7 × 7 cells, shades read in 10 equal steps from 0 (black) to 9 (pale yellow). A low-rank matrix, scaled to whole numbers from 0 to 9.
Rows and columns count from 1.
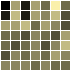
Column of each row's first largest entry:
6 2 3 7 7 6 1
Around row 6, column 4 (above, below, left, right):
5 4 4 4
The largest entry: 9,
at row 1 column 6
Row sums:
30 30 37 29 31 32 32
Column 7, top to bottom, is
4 3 3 6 7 5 4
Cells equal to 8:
0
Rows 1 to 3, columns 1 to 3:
0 6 1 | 1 7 1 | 6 6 7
